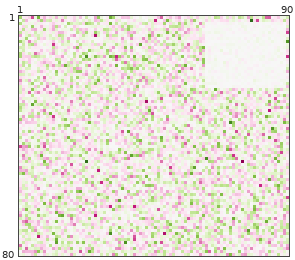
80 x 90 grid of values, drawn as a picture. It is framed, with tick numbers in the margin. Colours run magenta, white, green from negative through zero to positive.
No regular stripes run through it. Neither half mirrors the other. The top right is the calmest part. An odd patch, calmer than its surroundings, sits in the top right. No row or column stands out. No overall slope runs across the table. Overall the values sit about 50% of the way up the scale.
